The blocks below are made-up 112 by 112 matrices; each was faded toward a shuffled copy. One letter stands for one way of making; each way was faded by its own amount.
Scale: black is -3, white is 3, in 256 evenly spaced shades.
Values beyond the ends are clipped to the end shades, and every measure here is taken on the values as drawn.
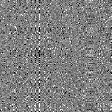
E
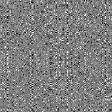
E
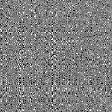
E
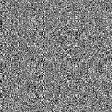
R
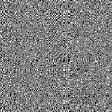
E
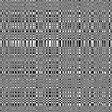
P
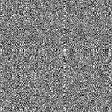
R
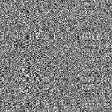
R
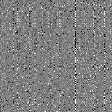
E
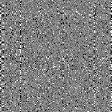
E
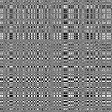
P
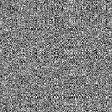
R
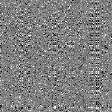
E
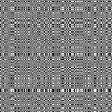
P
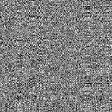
R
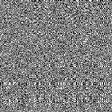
R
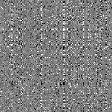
E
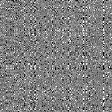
E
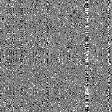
E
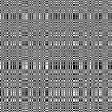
P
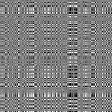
P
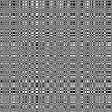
P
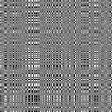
P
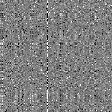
E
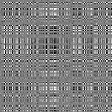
P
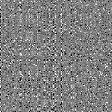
E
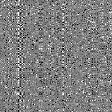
E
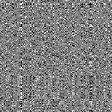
E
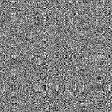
R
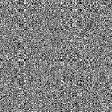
R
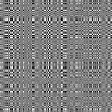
P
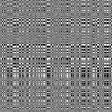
P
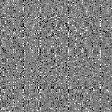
E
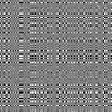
P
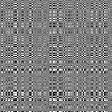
P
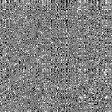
E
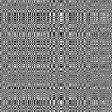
P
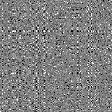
E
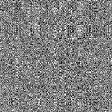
R
